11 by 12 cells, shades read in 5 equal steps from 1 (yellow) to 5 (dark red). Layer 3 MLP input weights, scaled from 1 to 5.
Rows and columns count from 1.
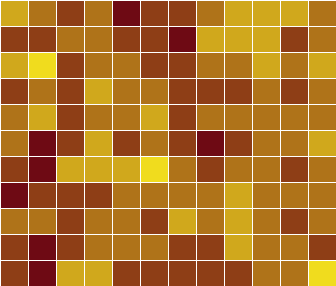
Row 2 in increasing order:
2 2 2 3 3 3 4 4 4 4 4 5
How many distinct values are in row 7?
5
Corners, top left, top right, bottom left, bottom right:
2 3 4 1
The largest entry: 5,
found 8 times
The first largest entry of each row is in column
5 7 3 1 3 2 2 1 3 2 2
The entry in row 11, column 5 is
4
